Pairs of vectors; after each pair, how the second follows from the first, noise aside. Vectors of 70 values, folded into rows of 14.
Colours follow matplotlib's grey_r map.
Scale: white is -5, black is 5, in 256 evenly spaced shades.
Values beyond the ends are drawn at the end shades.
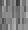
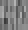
wrapped around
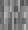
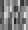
scaled up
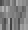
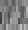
wrapped around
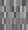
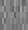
shrunk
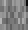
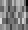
scaled up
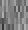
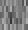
wrapped around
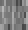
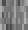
reversed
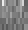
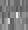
wrapped around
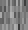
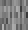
wrapped around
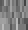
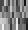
scaled up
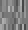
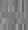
shrunk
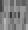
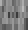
reversed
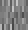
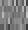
wrapped around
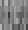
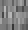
wrapped around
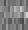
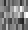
scaled up
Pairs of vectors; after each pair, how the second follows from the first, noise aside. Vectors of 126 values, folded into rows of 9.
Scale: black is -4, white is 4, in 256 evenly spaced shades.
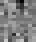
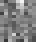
negated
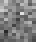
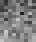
negated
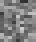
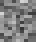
negated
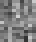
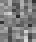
negated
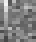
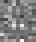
shuffled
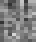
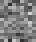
shuffled
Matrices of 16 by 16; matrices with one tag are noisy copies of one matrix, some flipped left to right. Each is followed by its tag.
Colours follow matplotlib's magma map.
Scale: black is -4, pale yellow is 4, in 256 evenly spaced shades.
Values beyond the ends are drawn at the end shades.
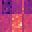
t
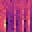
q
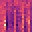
q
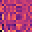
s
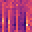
q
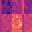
t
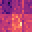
t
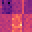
t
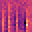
q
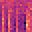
q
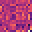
s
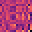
s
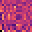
s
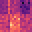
t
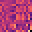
s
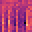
q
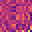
s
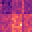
t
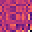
s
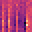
q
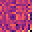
s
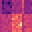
t
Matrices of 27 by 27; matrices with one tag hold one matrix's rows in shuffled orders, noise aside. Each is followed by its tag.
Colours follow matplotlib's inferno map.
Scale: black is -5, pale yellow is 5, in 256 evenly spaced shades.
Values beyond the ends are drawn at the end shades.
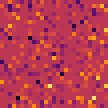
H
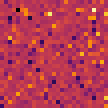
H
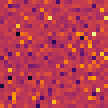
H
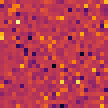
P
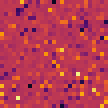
P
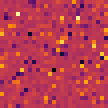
P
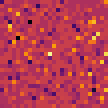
H
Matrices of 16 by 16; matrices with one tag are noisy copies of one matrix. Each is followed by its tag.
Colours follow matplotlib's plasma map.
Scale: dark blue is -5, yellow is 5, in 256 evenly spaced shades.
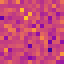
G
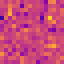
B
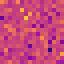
G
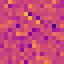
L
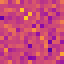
G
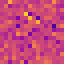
L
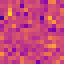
B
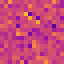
L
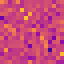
G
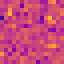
B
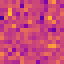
B
